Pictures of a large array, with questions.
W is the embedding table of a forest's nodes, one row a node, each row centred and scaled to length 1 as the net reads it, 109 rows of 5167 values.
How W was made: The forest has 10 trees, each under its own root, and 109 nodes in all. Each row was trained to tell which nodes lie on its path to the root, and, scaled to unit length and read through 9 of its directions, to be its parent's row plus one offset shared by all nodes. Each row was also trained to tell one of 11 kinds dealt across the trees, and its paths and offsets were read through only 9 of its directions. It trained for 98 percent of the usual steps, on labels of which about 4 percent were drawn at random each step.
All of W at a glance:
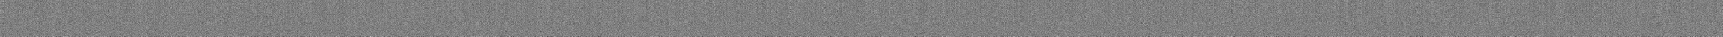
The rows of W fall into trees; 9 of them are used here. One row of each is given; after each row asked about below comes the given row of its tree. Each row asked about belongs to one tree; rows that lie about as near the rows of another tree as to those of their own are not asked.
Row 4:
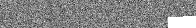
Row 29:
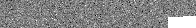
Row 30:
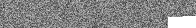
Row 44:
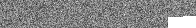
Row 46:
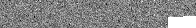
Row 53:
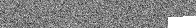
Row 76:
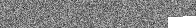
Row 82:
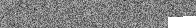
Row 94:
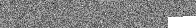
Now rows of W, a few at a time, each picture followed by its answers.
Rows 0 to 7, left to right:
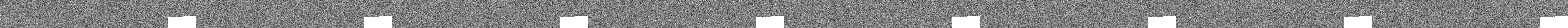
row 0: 29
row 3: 94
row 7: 46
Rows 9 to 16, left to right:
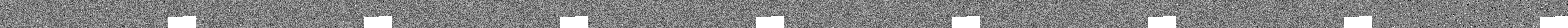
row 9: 4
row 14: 46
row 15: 29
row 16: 29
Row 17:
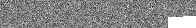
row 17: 30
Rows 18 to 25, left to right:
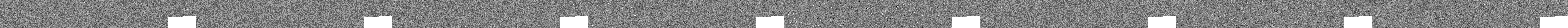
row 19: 4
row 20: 94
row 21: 29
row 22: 46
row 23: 29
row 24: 4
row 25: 29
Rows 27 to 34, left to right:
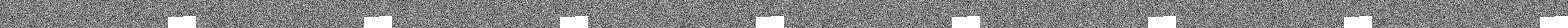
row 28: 94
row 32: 94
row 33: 94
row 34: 30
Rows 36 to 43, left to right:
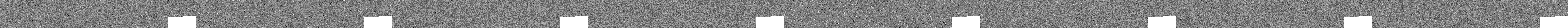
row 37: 30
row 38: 4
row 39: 30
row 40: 46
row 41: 94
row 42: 4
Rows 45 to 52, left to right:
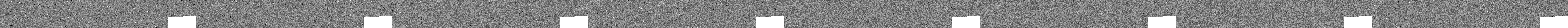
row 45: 94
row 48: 4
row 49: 46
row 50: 46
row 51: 4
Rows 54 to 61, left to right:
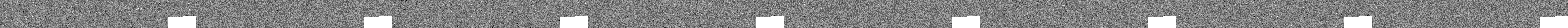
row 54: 4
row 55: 46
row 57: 4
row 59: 94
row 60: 30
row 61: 46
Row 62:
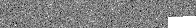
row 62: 94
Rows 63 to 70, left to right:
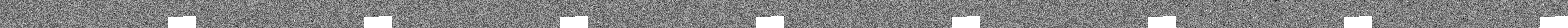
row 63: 94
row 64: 4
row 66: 76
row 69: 29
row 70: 46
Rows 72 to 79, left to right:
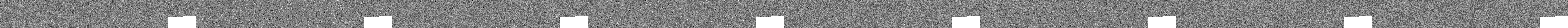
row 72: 76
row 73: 94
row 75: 29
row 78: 94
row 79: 29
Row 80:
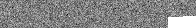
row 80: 46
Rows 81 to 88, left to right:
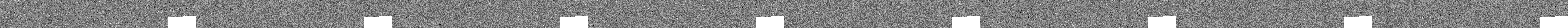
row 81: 4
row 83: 29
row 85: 46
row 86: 29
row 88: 94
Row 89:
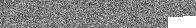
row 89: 29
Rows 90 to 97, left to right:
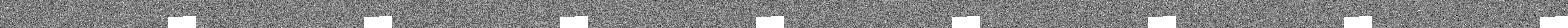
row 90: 46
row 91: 94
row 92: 4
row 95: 46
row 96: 76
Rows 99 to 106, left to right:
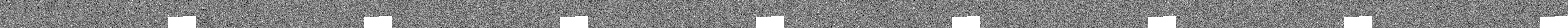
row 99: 29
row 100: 4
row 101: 29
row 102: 29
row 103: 46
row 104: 94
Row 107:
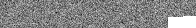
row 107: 46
